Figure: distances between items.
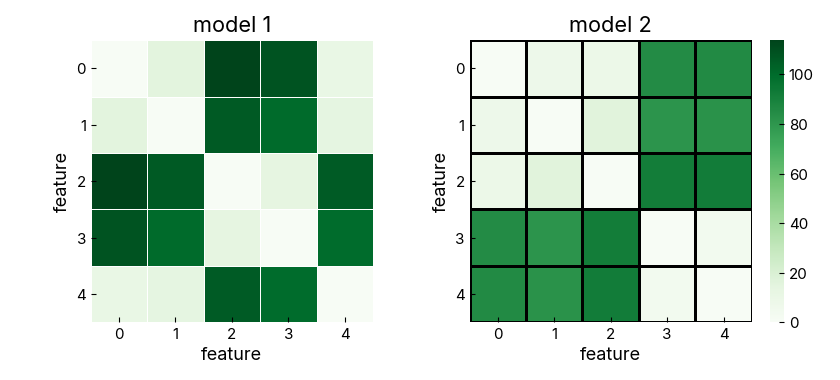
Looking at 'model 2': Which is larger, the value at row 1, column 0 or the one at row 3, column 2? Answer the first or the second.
the second
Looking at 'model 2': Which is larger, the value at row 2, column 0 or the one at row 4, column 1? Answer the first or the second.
the second
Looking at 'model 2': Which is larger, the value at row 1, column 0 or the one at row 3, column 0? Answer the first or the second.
the second
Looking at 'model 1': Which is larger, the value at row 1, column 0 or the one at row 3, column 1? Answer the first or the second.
the second
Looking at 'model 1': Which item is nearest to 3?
2
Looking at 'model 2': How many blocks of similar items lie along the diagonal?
2
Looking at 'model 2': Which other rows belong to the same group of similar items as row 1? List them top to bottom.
0, 2
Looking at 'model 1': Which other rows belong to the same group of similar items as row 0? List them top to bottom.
1, 4
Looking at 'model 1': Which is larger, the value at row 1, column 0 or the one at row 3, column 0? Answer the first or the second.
the second
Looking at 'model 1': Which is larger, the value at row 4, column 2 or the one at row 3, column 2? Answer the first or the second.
the first
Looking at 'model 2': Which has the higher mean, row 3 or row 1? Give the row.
3
